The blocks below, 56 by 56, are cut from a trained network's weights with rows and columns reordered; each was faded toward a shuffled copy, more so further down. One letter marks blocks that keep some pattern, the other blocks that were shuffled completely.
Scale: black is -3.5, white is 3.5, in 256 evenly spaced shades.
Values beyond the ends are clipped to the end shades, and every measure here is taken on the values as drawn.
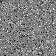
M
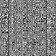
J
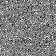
M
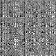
J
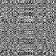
J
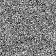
M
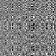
J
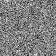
M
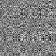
J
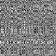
J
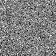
M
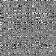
J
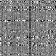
J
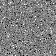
M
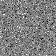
M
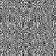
J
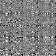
J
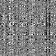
J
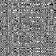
J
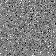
M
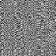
J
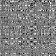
J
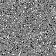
M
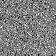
M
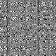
J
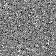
M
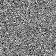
M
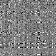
J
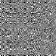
J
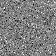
M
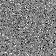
M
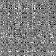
J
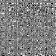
J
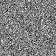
M
